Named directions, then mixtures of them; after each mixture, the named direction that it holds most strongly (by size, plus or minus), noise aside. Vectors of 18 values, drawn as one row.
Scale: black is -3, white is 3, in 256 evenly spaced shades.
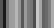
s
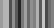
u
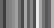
s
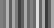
u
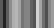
s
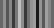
u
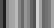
s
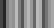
s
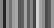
s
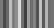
u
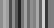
u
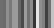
s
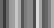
s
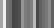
s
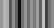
u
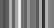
u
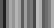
s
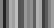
s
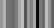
s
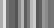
s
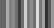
u
